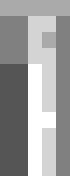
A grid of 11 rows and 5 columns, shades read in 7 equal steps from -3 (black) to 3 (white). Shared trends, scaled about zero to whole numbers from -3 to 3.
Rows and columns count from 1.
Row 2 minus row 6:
1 1 -1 0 0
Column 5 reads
1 0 0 0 0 0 0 0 0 0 0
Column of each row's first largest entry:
1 3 3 3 3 3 3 3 3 3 3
